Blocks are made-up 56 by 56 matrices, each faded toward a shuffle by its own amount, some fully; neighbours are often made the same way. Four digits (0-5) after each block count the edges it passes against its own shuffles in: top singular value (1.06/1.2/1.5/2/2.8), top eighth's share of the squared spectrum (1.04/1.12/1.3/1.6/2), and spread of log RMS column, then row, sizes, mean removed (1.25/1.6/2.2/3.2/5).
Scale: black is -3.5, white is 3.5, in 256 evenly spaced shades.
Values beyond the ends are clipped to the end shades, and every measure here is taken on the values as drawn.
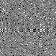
3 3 1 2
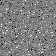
0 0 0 0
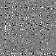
2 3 2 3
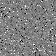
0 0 0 0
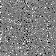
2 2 2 1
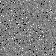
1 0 0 0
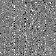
2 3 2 1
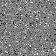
1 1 1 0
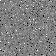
0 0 0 0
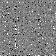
2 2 1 1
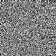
3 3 1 1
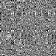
4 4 2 2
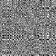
4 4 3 3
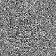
3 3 1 1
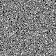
1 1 0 0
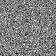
2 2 0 0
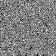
1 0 0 0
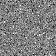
2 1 0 0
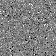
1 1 1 0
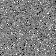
0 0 0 0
